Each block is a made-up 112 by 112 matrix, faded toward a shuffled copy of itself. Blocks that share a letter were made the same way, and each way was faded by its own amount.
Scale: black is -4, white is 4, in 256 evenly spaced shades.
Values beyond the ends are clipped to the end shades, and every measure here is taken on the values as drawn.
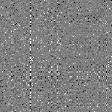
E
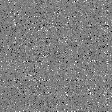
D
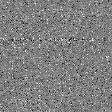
D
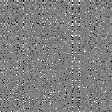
E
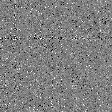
D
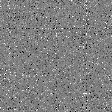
D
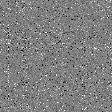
D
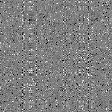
E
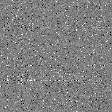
D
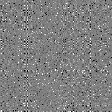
E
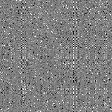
E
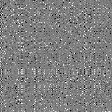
E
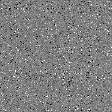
D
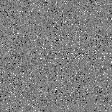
D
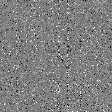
D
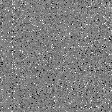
D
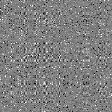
E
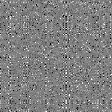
E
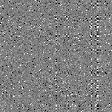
E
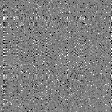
E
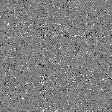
D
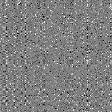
E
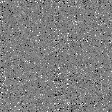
D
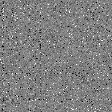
D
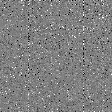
D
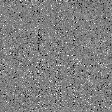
D
